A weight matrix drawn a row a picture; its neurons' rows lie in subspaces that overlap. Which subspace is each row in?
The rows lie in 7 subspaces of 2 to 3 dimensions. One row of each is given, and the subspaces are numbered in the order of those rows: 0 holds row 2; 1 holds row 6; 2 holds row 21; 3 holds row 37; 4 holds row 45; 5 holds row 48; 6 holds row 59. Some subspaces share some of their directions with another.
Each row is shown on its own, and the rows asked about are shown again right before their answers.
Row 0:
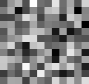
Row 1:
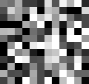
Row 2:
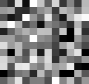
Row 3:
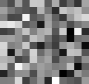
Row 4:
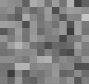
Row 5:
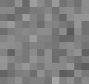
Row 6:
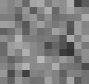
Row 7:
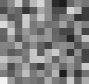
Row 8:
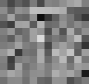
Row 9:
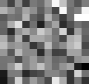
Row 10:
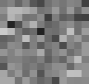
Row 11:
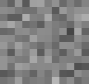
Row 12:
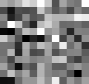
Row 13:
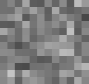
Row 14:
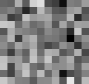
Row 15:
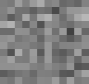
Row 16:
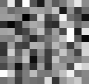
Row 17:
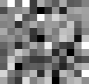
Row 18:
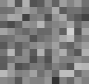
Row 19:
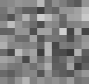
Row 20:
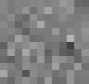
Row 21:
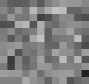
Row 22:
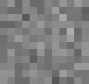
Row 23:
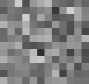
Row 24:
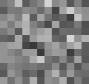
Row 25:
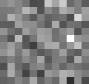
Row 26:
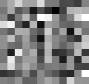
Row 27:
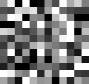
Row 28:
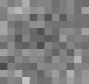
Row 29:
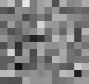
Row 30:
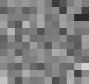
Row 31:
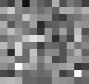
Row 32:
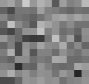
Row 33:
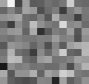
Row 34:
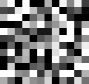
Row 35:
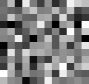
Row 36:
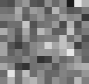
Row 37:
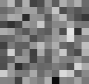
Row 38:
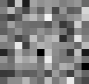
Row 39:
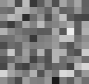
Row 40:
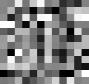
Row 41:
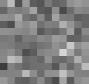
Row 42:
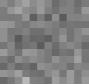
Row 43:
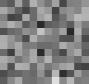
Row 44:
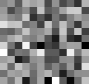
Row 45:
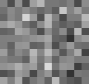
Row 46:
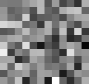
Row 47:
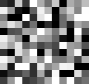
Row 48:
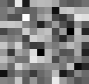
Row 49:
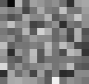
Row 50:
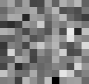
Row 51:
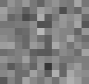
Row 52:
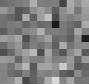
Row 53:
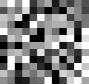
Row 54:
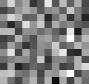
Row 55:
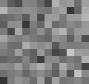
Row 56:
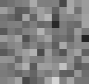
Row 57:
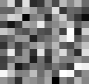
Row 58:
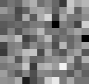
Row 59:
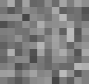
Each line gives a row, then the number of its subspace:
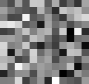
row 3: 3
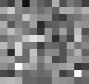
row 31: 6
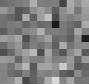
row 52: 4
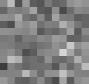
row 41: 1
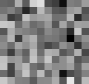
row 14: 5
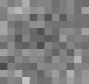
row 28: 6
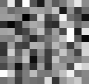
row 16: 4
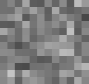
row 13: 1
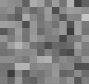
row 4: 1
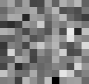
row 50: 3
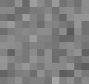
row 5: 0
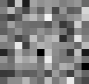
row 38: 3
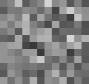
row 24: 5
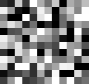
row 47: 4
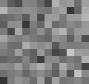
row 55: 5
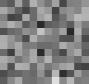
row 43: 4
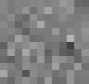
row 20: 1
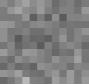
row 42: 6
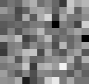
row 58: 4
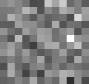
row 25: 5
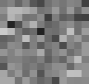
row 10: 6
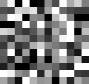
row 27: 2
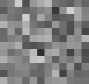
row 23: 5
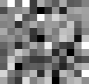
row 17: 2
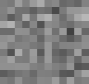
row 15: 2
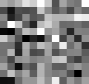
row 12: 6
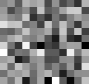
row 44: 3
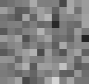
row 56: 4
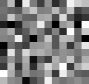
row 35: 4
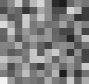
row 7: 5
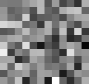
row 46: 3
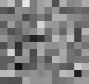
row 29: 6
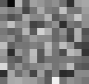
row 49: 1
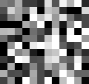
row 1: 3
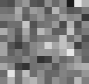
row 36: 1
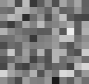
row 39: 0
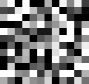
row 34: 0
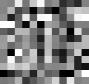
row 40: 2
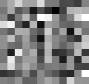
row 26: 2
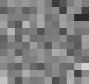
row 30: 5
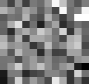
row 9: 5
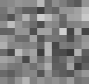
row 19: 2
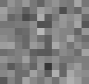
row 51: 4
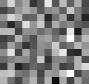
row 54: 5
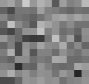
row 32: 6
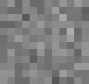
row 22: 6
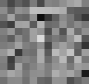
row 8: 2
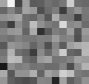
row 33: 1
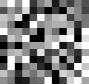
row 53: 2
